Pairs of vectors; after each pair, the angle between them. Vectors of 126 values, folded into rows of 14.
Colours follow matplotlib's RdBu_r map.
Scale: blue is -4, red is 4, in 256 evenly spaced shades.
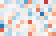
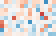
nearly opposite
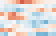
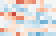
nearly parallel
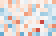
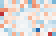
partly opposed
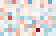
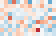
nearly parallel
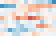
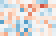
partly aligned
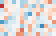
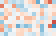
partly aligned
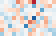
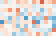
partly aligned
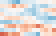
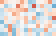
orthogonal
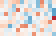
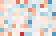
partly aligned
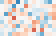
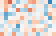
partly aligned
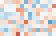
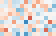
nearly opposite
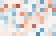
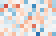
nearly parallel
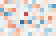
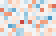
nearly opposite
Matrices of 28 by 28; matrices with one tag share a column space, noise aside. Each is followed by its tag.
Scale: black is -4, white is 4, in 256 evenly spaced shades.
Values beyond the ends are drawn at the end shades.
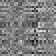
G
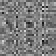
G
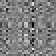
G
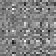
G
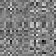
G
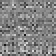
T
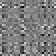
T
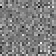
T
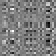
G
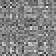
T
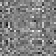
G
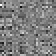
T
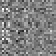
G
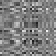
G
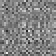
G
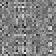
T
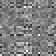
T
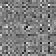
T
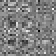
G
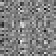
G
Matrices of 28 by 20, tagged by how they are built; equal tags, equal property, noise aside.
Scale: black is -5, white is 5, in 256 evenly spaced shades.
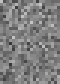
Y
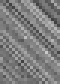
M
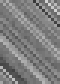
M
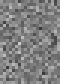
Y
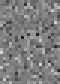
Y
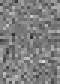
Y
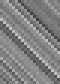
M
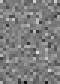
Y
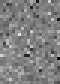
Y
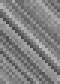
M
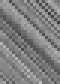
M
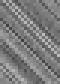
M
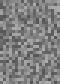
Y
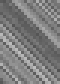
M
